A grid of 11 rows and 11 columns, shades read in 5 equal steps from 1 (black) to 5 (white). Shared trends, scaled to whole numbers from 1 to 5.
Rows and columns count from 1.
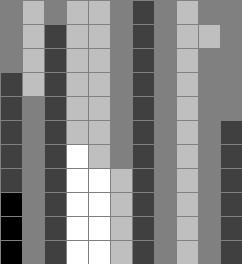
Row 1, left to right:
3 4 3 4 4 3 2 3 4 3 3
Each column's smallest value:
1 3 2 4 4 3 2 3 4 3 2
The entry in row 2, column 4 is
4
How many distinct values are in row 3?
3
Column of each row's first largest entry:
2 2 2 2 4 4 4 4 4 4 4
